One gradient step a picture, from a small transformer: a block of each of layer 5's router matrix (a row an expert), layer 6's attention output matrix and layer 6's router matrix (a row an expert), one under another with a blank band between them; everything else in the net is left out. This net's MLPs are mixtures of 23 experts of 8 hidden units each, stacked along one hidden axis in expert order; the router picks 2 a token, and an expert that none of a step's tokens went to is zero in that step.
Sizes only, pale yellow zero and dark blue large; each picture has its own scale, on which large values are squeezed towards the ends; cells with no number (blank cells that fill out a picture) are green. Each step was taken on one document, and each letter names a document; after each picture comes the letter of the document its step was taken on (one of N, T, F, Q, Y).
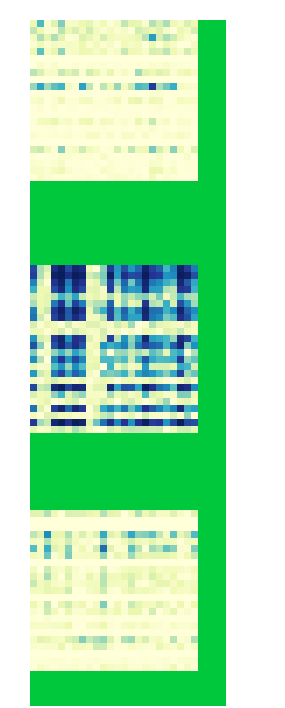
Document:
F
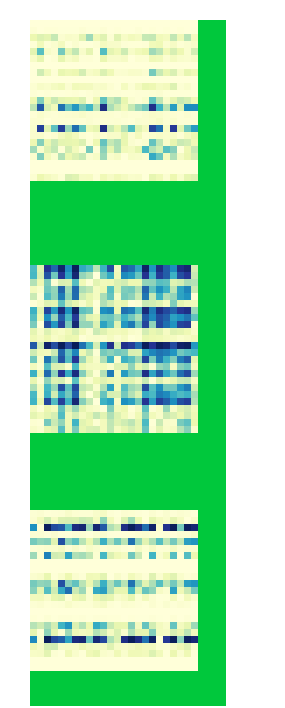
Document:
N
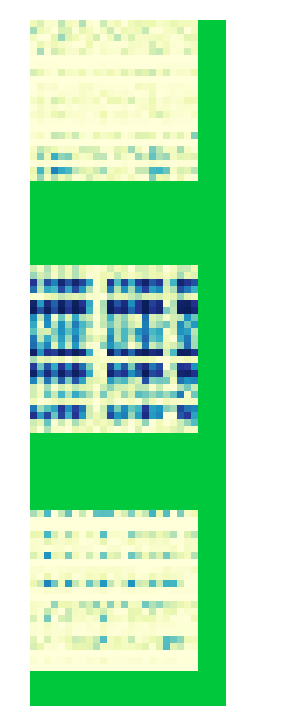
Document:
F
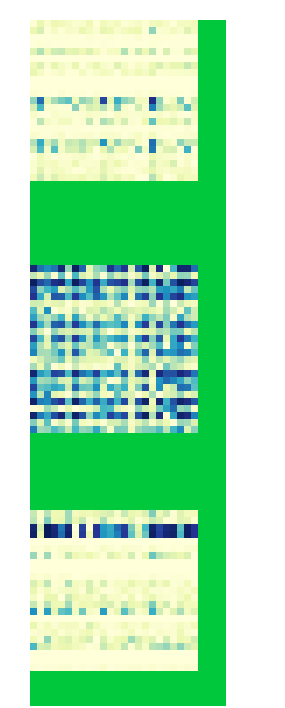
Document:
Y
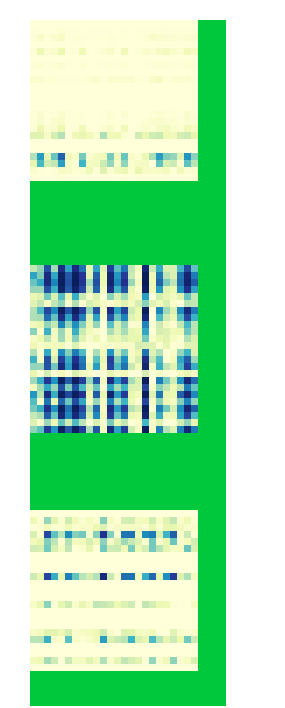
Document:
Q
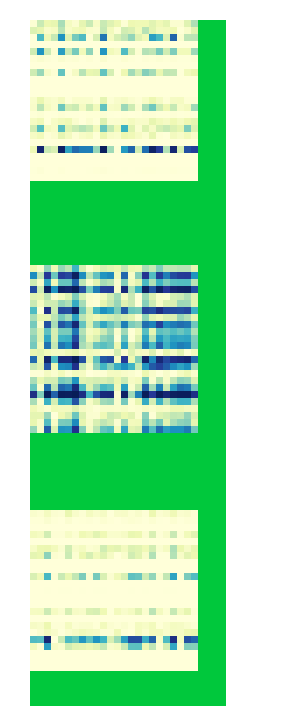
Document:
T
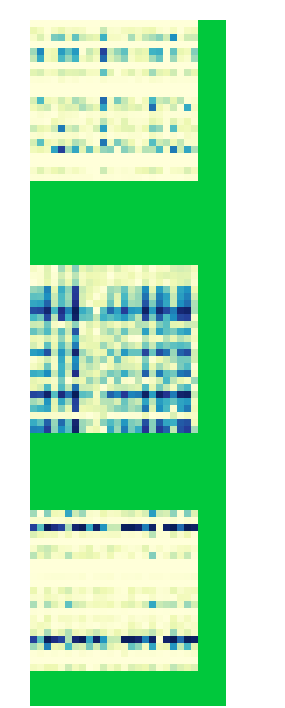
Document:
N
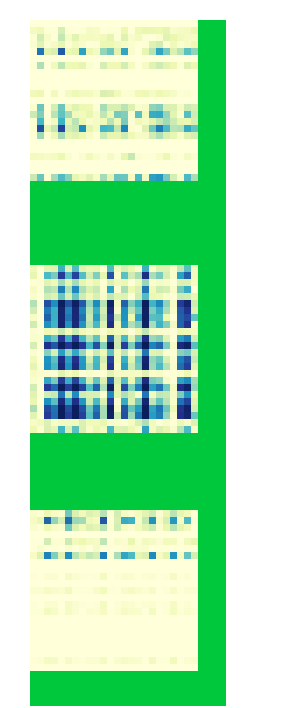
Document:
Q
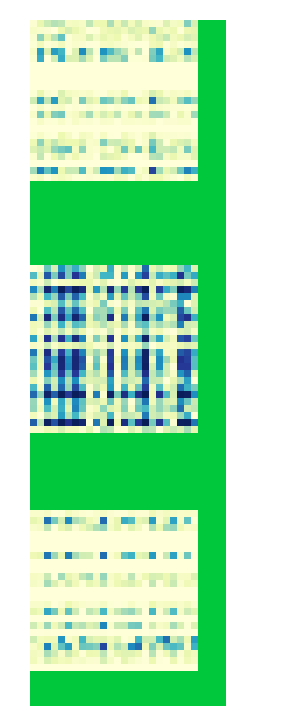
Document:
Q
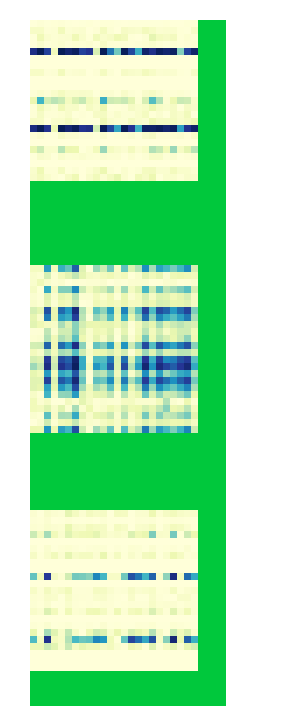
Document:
T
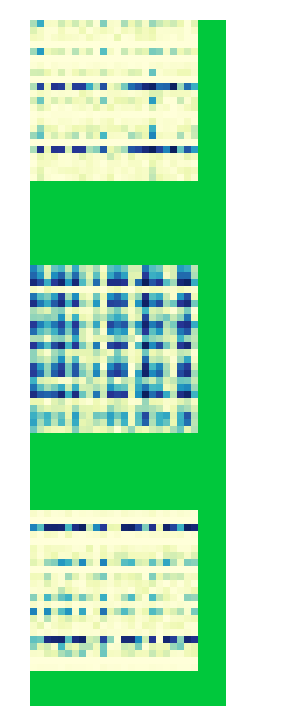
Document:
Y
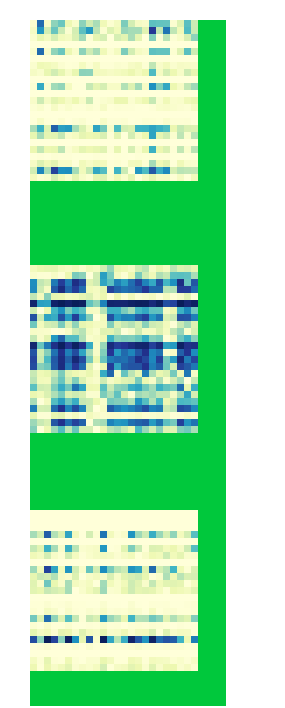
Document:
F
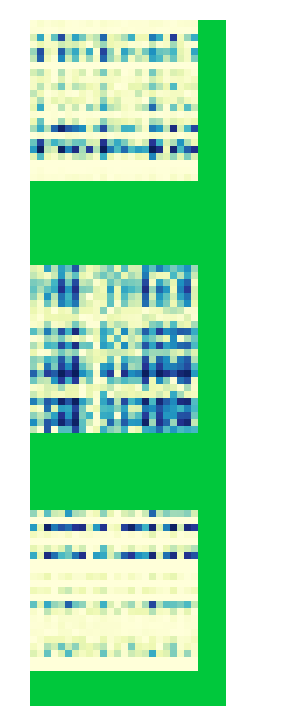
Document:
N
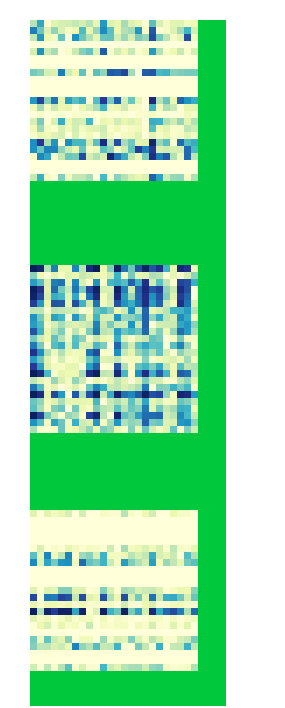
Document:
Y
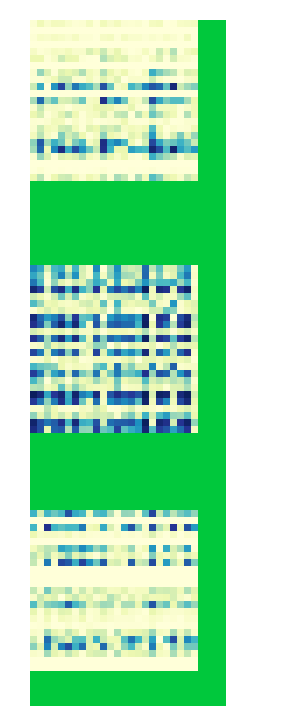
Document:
N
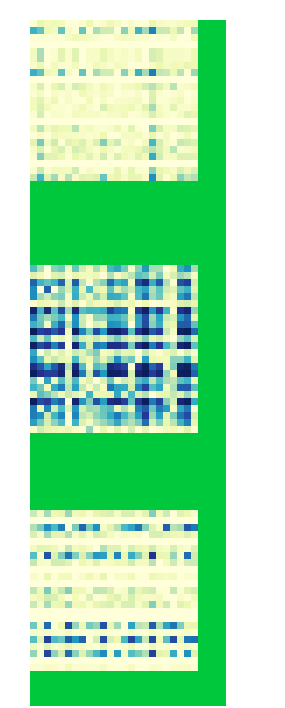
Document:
Y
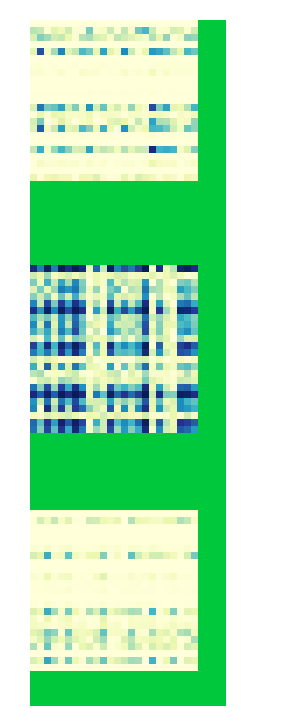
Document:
F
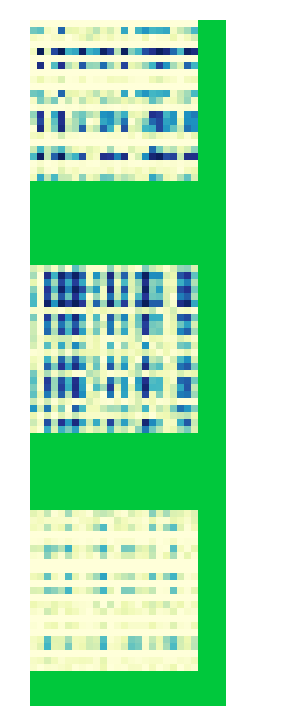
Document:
Q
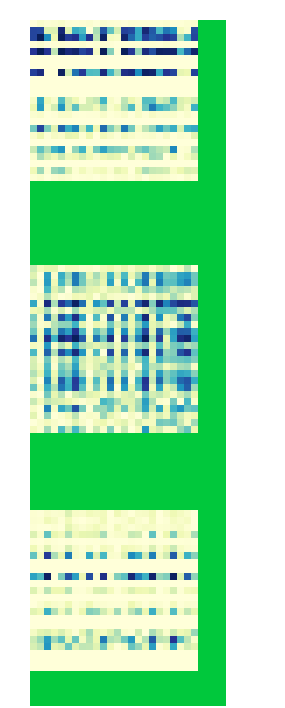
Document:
T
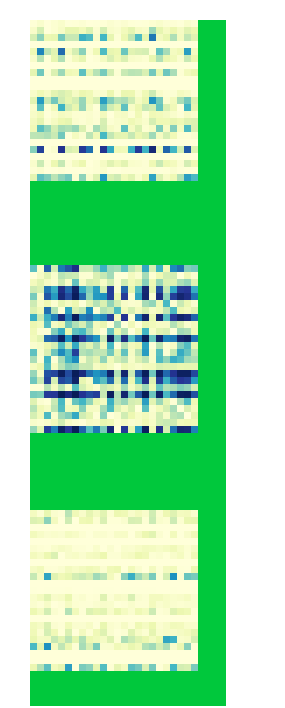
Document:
T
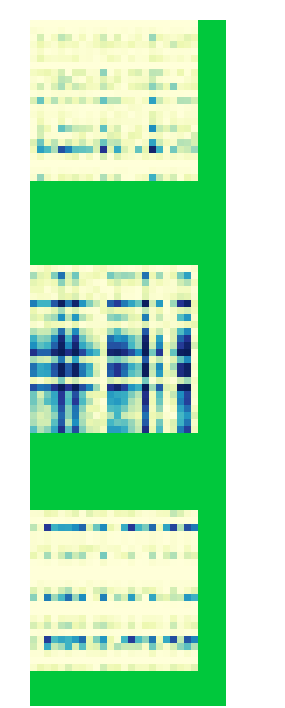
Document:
N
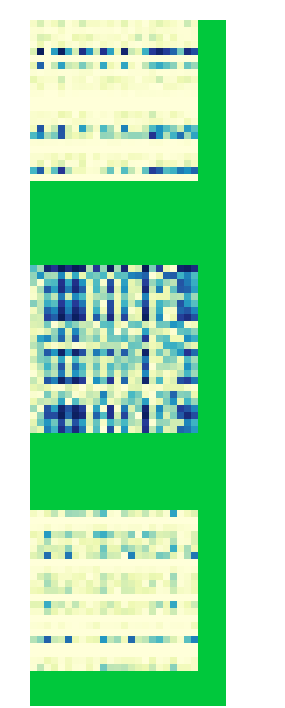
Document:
Q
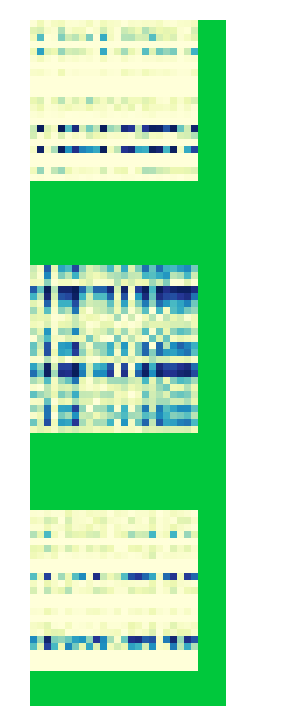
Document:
T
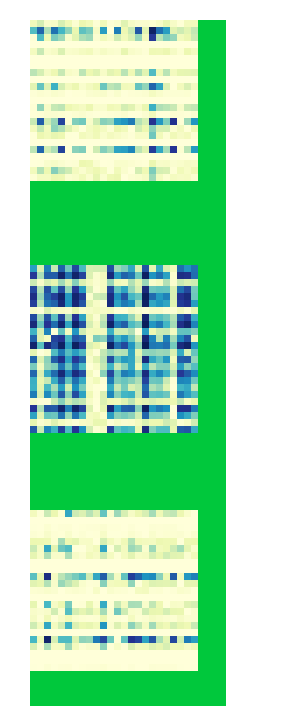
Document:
F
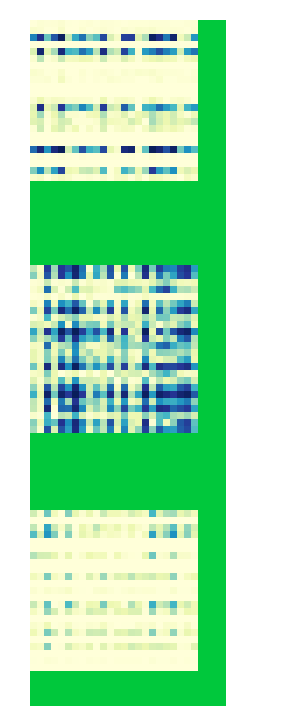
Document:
Q
